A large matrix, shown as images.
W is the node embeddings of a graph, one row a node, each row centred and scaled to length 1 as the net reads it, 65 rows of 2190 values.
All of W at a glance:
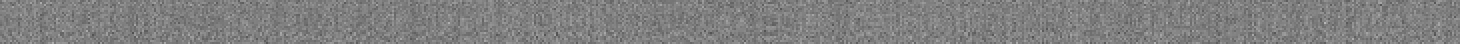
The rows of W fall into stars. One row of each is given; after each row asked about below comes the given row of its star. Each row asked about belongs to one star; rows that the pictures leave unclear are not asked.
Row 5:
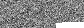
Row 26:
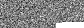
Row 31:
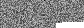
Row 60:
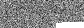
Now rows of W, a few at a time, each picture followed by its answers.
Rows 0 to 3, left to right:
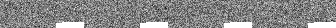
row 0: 60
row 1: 31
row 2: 60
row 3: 5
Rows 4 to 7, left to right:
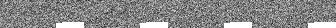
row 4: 5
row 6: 31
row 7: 31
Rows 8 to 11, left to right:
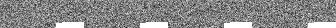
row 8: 26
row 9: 31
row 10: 5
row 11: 60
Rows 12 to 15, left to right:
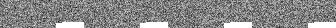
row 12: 31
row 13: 26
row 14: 26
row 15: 31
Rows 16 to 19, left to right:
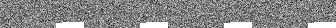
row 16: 60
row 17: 26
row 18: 31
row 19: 31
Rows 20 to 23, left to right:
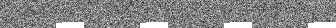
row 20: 5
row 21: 5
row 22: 60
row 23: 60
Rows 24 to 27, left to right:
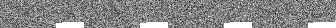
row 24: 5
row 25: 5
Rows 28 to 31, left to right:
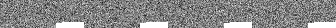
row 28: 60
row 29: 26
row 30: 60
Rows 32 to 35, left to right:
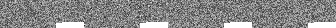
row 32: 5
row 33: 60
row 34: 60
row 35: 26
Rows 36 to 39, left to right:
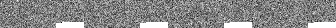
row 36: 60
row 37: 26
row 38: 5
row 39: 26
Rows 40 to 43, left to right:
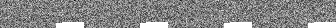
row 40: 31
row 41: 31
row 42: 60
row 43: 26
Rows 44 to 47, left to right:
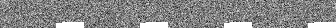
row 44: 31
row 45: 26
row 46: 26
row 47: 60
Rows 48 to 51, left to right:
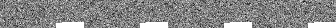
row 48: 5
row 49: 5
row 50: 5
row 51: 5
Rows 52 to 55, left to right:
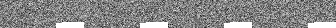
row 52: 5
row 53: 5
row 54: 31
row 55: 31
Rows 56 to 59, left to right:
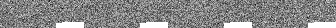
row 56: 31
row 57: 31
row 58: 31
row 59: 26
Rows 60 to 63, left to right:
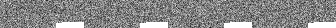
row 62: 31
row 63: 26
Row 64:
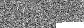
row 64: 5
